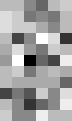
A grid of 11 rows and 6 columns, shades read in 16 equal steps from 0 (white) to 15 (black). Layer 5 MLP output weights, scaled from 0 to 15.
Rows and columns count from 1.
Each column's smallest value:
2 0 3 0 2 1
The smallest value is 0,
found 2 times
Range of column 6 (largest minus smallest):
11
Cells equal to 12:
2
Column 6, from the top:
3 4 4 12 4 1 5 9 2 1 4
